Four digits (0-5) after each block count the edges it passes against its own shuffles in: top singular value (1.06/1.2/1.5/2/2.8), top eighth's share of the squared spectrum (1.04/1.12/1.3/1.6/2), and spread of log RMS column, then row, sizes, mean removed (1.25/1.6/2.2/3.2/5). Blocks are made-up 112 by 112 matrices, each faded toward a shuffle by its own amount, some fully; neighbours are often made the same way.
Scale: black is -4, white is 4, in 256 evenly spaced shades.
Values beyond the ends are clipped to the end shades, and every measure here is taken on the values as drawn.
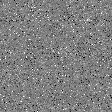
1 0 0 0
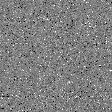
1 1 0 1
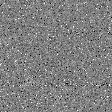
1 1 0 1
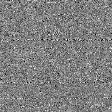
1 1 0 3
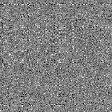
4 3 2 3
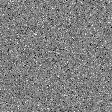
0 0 0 0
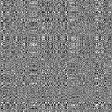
5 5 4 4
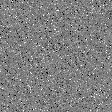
0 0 0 0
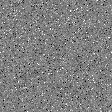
0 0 0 0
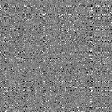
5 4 3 3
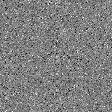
3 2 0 1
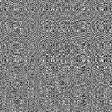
5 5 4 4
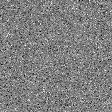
0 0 0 0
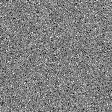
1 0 0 0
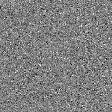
3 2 1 1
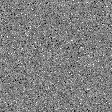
0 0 0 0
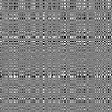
5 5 4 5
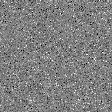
3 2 0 1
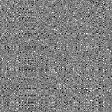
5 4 2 3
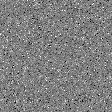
2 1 0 0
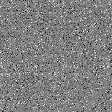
3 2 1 0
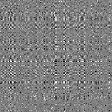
5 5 4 4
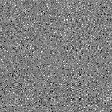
4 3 2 2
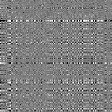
5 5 4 4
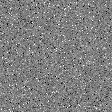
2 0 0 0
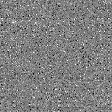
4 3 1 1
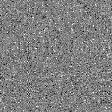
4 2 1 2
